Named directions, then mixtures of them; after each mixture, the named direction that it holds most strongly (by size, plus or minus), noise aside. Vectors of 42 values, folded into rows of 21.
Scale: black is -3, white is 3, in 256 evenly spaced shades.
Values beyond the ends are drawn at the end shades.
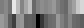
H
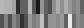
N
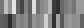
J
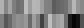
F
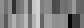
F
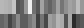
N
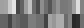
N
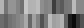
F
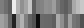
H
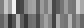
J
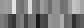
H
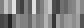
J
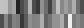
N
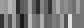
N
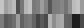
F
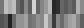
J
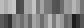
F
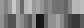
H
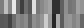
J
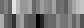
H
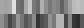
H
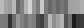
F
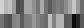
F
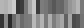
N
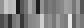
N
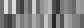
J
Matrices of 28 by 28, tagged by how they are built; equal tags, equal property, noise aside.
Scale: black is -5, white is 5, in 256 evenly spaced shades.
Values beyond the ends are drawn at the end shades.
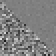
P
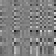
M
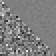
P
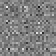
M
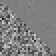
P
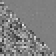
P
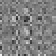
M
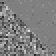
P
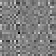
M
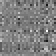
M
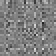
M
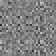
M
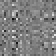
M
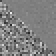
P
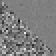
P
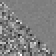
P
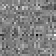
M
